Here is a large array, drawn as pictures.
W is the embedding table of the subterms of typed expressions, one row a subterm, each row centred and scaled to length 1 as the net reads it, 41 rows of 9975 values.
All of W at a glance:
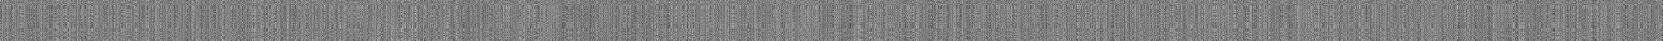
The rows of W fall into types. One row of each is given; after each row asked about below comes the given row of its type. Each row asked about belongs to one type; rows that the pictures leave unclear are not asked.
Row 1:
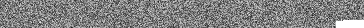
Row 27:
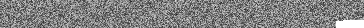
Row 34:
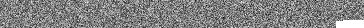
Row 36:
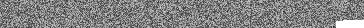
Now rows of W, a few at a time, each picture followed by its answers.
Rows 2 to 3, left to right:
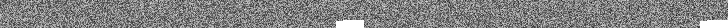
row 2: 1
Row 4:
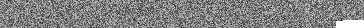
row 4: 27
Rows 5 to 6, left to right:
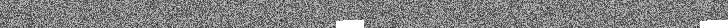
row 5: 36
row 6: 36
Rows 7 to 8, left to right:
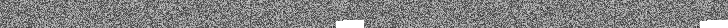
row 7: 36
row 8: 36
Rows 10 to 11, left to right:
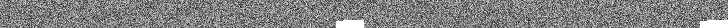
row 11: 1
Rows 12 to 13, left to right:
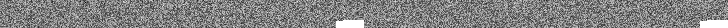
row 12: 27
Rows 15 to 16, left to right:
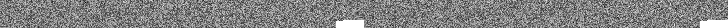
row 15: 27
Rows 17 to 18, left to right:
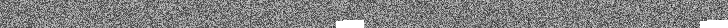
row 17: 36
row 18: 1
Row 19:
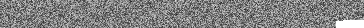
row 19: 27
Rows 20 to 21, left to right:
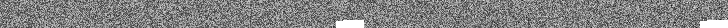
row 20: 36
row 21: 1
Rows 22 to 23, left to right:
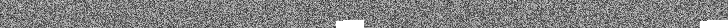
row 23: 27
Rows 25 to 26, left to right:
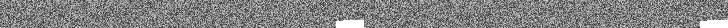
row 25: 27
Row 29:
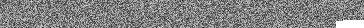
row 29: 1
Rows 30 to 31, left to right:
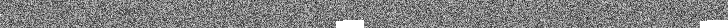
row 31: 1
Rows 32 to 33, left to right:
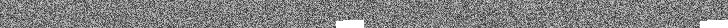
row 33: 1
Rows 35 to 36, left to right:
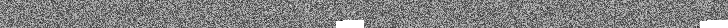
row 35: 27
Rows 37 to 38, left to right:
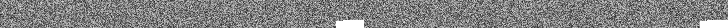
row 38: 1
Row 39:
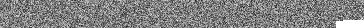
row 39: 34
